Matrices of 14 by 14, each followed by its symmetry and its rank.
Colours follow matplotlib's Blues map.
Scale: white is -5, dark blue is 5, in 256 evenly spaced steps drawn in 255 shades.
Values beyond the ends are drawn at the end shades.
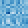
neither, rank two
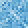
symmetric, full rank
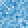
symmetric, full rank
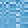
neither, rank two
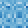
neither, rank two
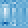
neither, rank two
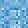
neither, rank two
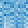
neither, rank two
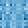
neither, rank two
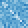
symmetric, full rank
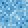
symmetric, full rank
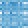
neither, rank two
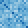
symmetric, full rank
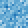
symmetric, full rank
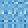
neither, rank two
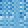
neither, rank two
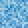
symmetric, full rank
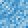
symmetric, full rank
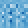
neither, rank two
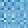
neither, rank two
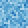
symmetric, full rank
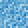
symmetric, full rank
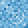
symmetric, full rank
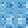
neither, rank two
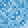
symmetric, full rank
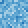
symmetric, full rank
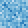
symmetric, full rank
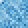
symmetric, full rank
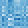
neither, rank two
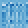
neither, rank two
